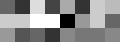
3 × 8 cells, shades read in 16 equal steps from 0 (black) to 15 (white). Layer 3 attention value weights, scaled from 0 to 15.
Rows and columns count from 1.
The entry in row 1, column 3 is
13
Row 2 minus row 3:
3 7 9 12 -8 2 5 -2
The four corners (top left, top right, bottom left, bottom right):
6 11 9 8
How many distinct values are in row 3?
6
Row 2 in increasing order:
0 6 9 12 12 12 15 15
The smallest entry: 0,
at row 2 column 5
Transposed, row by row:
6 12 9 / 3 12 5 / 13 15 6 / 4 15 3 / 10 0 8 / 3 9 7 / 12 12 7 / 11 6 8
